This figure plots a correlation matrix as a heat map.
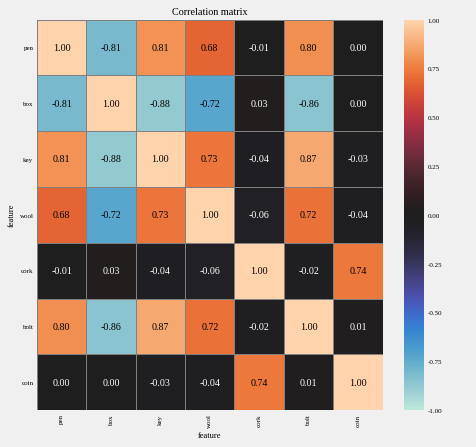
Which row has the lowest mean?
box
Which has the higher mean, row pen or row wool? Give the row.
pen
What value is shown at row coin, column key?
-0.03
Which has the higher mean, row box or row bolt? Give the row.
bolt
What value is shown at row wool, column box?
-0.72
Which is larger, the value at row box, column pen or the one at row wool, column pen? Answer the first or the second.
the second
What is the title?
Correlation matrix
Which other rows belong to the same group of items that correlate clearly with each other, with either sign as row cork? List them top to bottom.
coin
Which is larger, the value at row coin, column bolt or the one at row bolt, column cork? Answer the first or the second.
the first
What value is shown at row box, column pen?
-0.81
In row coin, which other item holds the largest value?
cork
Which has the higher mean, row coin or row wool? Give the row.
wool
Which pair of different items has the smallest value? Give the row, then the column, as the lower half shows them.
key, box
